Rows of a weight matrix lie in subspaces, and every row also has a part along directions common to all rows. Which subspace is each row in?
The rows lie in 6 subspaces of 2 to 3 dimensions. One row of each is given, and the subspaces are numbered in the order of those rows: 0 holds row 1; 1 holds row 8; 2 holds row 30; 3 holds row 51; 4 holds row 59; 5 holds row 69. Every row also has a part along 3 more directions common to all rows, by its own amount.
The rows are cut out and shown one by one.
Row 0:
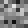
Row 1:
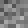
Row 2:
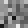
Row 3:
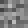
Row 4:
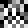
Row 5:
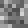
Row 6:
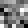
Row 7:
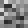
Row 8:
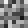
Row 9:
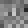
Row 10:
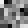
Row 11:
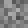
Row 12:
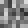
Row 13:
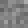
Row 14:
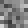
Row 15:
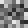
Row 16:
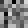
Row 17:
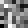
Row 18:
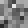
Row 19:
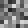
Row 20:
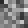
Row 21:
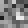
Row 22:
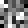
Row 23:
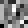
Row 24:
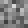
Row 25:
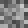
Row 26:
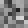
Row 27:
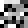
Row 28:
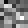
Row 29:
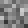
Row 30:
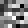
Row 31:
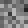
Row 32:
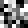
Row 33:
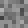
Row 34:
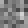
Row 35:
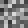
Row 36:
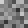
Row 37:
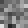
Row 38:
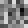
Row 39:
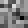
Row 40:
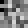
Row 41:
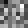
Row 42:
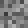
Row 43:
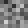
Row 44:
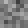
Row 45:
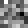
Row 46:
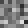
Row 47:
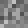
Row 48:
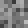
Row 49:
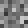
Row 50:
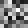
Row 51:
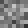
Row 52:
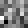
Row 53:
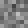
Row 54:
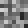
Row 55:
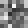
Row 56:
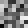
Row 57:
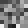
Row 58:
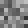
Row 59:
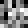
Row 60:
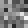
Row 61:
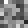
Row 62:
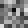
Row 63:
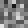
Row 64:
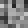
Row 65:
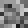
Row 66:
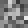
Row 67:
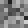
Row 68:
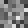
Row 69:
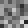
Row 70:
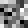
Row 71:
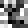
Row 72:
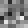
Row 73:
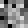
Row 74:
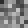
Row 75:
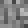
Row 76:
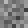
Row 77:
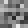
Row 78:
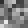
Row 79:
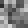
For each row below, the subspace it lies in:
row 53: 5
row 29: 3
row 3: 1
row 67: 2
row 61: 2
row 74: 1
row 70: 3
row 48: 3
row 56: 5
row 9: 5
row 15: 3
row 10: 4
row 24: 3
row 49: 5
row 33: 1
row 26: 2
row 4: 5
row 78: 4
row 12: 4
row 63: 5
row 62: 5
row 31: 5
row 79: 4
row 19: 2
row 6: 3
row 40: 1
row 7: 0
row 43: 3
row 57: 0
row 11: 2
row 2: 2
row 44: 3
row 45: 2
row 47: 5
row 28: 0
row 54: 1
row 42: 1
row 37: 0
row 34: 1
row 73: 4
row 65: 0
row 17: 0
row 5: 4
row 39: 1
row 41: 5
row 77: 2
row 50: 2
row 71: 4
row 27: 0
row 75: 4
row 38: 4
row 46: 5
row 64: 4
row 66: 2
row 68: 0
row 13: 1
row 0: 3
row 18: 4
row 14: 0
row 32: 3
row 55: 4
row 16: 1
